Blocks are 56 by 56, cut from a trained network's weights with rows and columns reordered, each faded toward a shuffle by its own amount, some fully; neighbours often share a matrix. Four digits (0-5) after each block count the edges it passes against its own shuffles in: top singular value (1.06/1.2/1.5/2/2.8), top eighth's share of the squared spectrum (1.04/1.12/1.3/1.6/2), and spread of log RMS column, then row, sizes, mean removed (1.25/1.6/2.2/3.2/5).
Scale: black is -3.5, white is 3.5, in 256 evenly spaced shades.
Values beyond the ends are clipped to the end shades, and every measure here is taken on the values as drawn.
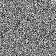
2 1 0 0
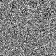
3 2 0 0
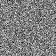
2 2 0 0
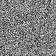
1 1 0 0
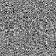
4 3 1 2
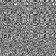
4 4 1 3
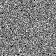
0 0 0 0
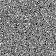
0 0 0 0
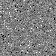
0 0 0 0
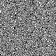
0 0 0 0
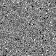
0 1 0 0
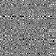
4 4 2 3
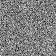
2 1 0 0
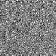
3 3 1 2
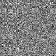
3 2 1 0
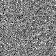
2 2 0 0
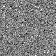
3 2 0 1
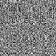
4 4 1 1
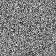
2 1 0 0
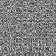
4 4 0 1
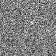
3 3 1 1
